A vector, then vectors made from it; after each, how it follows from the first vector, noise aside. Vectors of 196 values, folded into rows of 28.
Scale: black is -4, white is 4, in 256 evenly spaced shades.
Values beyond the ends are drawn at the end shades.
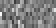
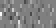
partly zeroed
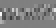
partly zeroed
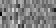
sign-scrambled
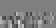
partly zeroed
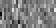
sign-scrambled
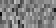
negated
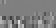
partly zeroed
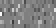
partly zeroed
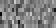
negated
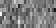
sign-scrambled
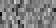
negated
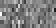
sign-scrambled
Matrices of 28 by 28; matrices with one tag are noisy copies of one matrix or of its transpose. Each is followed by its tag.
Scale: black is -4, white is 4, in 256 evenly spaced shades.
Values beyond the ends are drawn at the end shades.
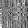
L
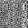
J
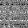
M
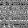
M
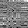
L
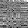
L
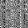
M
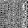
J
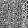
J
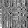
L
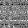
M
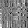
L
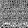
J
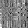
L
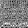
J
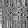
L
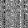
M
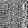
J
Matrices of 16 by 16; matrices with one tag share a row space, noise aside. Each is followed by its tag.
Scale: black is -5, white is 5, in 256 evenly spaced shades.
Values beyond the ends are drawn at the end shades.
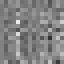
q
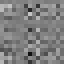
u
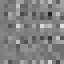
q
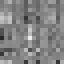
u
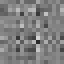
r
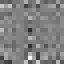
u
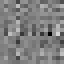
q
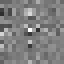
u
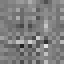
r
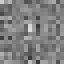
u
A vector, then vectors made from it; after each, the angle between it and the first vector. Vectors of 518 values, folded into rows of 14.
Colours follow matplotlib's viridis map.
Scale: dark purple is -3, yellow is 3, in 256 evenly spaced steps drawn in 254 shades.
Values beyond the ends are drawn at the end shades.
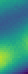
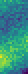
nearly parallel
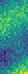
nearly opposite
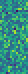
orthogonal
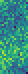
partly aligned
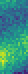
nearly parallel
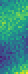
nearly opposite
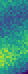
nearly parallel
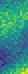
nearly opposite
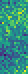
partly opposed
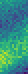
nearly parallel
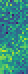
partly aligned
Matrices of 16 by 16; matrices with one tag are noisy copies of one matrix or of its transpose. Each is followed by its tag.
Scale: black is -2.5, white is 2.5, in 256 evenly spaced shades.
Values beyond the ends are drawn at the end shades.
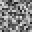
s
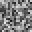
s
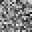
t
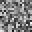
t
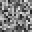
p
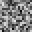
s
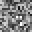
s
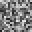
s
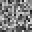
p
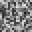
s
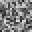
s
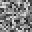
p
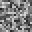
p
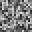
p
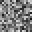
t
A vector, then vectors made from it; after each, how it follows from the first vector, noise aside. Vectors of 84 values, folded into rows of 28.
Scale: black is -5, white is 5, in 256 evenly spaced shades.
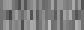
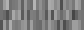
reversed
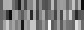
scaled up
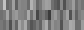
wrapped around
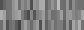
wrapped around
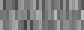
wrapped around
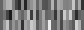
scaled up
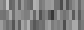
wrapped around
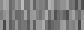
wrapped around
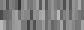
wrapped around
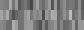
wrapped around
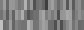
wrapped around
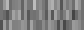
reversed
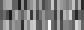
scaled up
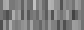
reversed
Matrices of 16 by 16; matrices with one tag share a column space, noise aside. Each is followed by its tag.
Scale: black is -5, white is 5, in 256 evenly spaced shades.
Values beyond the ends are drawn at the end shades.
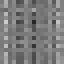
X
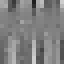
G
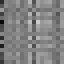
X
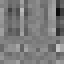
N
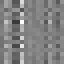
X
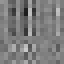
N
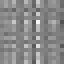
X
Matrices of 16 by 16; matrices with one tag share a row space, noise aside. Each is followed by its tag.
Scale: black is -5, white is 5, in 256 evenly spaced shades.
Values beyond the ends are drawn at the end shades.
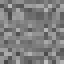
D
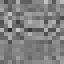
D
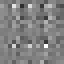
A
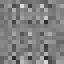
A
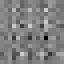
A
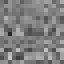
D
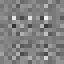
A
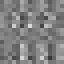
A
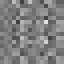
A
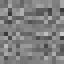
D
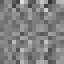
A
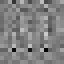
A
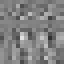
A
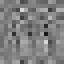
A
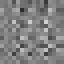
A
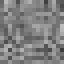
D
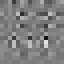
A
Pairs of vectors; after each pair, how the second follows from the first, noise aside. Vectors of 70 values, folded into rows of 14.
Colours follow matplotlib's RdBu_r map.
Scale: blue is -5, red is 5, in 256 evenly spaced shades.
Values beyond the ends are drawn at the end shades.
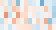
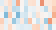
negated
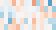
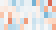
negated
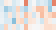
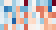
scaled up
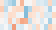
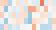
reversed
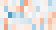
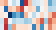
scaled up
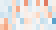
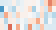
reversed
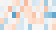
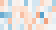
reversed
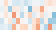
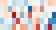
scaled up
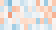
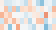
reversed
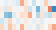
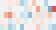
negated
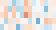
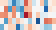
scaled up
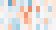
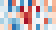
scaled up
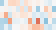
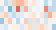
reversed
